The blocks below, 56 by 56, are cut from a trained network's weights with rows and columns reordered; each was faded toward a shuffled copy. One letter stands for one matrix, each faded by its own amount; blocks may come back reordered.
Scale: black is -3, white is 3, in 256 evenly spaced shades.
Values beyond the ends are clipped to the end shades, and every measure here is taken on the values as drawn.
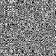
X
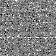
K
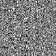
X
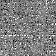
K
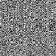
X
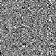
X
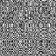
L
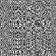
L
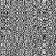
L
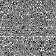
K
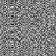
L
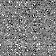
K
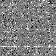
K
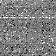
K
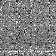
K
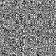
X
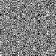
X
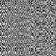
L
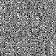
X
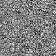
X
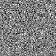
X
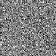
X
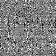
K
